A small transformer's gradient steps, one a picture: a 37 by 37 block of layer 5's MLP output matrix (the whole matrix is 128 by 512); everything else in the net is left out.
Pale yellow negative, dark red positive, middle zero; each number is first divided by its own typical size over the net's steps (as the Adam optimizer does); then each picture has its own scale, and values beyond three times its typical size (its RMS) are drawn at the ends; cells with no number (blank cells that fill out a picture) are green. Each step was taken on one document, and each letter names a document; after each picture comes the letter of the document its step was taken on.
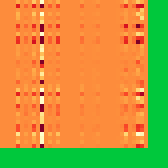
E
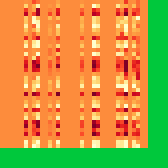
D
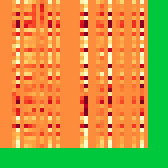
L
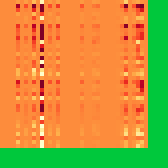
E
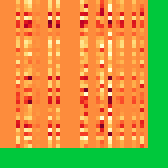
L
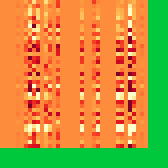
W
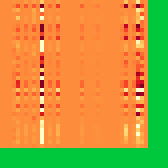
E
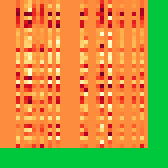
L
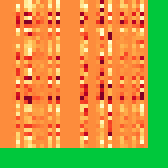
L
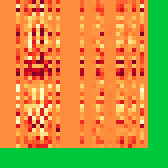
W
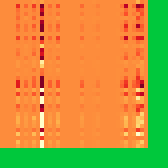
E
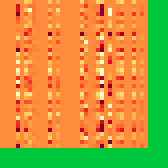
L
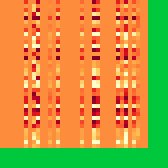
D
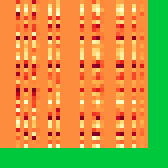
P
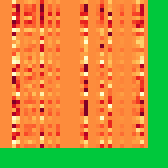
L
